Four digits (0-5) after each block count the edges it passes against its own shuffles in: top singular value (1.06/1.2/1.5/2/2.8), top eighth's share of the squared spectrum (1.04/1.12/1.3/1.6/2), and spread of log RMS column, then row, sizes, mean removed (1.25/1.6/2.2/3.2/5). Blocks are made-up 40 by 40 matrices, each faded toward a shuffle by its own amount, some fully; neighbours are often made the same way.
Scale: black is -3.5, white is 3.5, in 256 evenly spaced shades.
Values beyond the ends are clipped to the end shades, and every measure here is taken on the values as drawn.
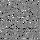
2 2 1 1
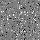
2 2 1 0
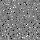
2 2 0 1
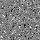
0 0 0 0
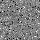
0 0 0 0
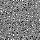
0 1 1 0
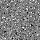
0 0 0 0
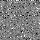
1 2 0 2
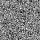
1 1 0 0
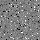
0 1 0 0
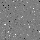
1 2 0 0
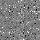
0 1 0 1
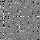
2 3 2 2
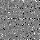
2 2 1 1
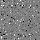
2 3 1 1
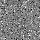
1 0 0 0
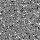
0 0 0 0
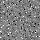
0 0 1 0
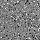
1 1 0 0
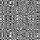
4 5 3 3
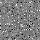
3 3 1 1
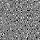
3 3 1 1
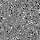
2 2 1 0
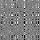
4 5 3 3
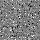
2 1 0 0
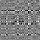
4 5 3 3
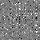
3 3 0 1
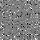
3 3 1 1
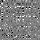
3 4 2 2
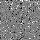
2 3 1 1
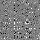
3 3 2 1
